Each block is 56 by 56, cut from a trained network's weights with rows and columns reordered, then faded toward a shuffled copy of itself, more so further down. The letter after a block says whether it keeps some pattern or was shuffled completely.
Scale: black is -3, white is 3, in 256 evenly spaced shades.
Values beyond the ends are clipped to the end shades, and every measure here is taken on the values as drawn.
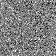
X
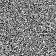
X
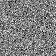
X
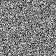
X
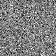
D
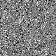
D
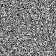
X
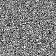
D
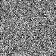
D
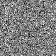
D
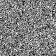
X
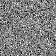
D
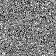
X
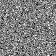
X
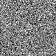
X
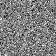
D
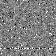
D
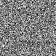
D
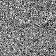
X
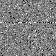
D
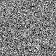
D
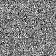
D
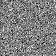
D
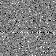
D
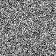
X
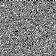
D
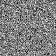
D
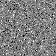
X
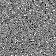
X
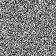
D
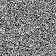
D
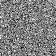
X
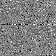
D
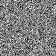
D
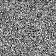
D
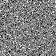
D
